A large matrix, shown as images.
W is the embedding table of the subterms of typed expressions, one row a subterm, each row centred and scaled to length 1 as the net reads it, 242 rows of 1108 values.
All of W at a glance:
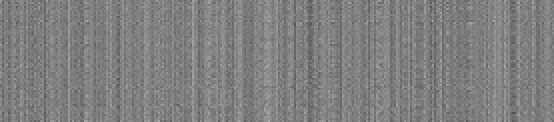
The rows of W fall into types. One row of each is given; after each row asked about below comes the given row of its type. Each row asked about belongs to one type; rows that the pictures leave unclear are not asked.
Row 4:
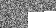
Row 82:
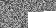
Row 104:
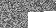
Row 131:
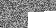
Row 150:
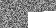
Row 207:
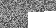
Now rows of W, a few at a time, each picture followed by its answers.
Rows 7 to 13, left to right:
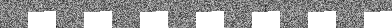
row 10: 82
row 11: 104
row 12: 207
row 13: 4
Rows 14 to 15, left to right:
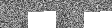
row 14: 82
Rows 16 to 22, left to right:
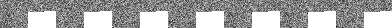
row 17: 150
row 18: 207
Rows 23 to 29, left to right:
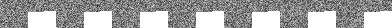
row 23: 150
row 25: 150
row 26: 131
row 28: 207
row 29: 82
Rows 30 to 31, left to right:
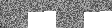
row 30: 4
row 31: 104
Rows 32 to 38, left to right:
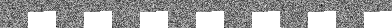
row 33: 131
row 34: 207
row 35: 104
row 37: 131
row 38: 82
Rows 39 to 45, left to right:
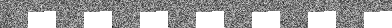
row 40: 82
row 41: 4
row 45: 207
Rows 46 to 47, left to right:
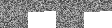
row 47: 207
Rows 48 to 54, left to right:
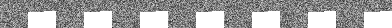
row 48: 104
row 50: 82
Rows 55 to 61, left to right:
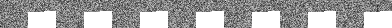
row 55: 131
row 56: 82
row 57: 131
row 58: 150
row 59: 104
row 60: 4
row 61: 104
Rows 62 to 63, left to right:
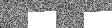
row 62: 207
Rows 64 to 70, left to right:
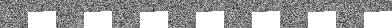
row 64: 82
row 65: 4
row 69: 207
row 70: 104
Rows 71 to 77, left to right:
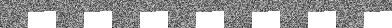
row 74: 104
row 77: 104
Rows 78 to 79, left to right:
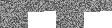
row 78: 150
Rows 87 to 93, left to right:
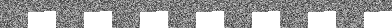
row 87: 207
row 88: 207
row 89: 131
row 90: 207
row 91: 207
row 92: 207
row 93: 150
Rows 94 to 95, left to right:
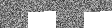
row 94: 82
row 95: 131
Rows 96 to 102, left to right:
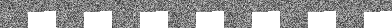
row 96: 131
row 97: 131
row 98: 82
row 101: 150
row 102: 207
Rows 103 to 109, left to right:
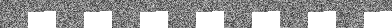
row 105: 150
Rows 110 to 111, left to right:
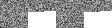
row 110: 4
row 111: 150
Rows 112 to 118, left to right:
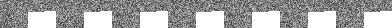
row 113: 207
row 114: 4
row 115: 207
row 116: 4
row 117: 104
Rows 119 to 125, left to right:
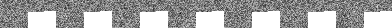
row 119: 207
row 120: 131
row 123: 104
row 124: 207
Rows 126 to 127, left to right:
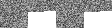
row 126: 104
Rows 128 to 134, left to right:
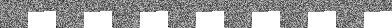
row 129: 4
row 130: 4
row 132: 131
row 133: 131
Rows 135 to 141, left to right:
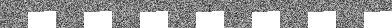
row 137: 207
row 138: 104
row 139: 104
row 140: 150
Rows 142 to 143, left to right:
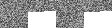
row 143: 104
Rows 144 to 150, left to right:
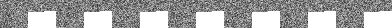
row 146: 207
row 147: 207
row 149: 4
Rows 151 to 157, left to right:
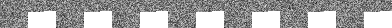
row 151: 82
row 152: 4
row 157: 150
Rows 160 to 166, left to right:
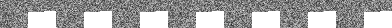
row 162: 150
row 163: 82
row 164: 207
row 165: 104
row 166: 4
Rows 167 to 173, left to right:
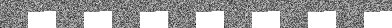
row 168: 82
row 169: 150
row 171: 82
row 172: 150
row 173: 207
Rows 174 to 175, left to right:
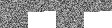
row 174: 150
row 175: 150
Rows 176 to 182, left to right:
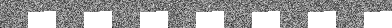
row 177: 150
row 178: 4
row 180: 207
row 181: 104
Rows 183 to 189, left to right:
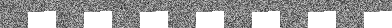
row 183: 131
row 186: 131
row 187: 207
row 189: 82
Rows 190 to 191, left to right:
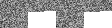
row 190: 4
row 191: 104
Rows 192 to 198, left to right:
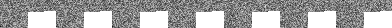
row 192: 104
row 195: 207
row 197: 131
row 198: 131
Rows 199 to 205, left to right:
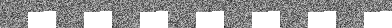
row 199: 82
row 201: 4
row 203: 4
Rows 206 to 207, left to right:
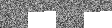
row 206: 4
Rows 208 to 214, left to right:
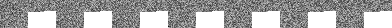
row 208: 131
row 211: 131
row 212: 150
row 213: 104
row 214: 207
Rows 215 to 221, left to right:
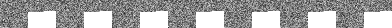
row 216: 82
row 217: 82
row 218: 150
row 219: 104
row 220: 82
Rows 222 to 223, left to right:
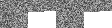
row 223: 150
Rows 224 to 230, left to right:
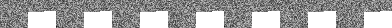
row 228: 104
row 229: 82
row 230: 4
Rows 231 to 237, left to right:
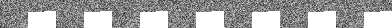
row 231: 4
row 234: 82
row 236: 207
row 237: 104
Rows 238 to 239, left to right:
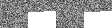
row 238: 207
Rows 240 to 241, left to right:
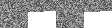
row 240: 104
